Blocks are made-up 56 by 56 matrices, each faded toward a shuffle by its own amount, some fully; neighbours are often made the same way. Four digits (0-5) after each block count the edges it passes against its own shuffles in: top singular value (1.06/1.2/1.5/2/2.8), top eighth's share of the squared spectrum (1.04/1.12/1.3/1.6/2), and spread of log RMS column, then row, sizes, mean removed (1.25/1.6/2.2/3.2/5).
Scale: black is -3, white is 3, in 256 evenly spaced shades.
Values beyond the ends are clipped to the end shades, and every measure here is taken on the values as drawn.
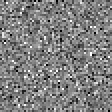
0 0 0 0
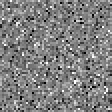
0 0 0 0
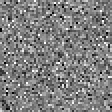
0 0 0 0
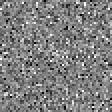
2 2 0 1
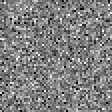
2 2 0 0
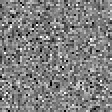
1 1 0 0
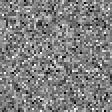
2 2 0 0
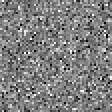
0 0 0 0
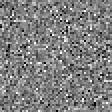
0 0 0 0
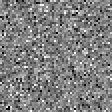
0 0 0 0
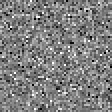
1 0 0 0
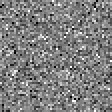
1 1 0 0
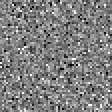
0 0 0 0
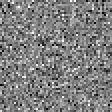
2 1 0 1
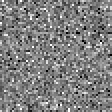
1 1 0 0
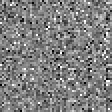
3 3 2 1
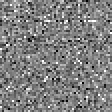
1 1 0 1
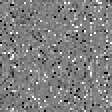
2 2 1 0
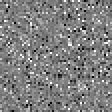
2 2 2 0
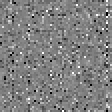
3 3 2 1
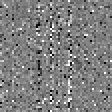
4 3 3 0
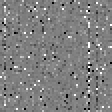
3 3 1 0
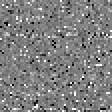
2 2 0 1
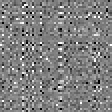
5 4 3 3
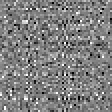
4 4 2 2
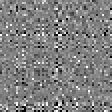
4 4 3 2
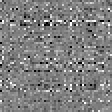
4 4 2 3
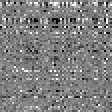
4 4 2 3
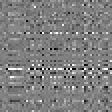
5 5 2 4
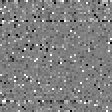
3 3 0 1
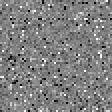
2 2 0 0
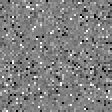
2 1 0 0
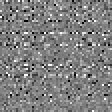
4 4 2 3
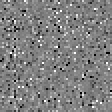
3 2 1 1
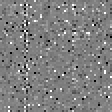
3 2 1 1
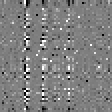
5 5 3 2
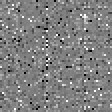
3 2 1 0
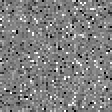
2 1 0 0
